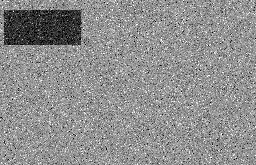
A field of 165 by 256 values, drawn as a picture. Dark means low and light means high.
Mirror symmetry: none. Odd patch: lower, in the top left. Stripes: none. Ninth with the lowest average: top left.
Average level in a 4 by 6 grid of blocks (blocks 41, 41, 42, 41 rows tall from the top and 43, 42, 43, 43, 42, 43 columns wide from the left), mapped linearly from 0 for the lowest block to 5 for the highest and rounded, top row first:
0 0 5 5 5 5 | 4 4 5 5 5 5 | 5 5 5 5 5 5 | 5 5 5 5 5 5
